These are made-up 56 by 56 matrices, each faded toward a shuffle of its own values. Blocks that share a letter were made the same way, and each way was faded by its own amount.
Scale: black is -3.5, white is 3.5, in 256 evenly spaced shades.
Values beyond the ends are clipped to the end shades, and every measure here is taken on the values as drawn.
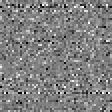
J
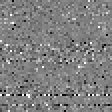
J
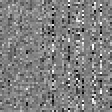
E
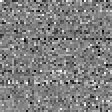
J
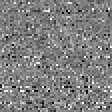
J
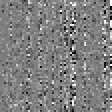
E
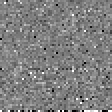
J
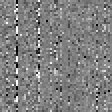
E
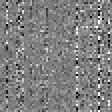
E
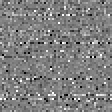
J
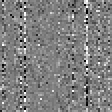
E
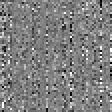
E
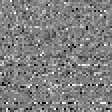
J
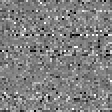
J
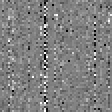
E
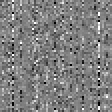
E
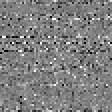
J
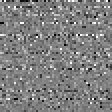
J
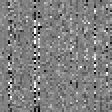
E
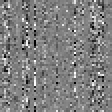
E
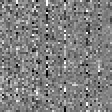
E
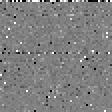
J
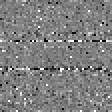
J
